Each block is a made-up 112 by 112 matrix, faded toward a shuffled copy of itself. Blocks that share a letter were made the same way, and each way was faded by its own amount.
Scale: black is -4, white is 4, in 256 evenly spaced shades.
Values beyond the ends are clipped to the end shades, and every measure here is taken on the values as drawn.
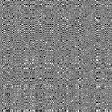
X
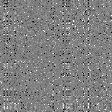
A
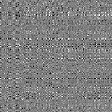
X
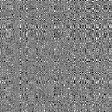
X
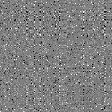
A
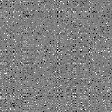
A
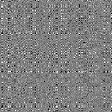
X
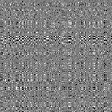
X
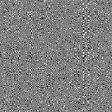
A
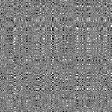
X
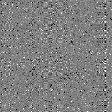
A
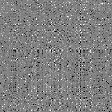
A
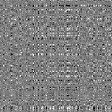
X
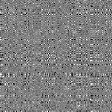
X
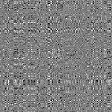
X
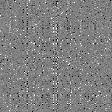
A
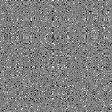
A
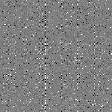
A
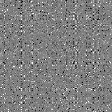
A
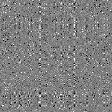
A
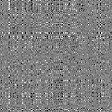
X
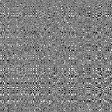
X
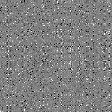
A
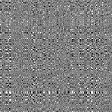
X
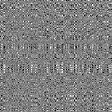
X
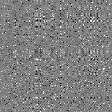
A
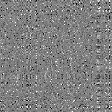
A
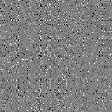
A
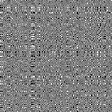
X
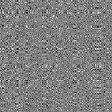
X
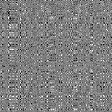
X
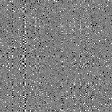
A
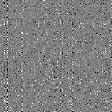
A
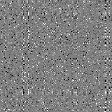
A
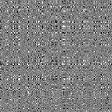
X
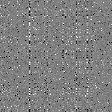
A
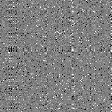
A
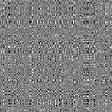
X
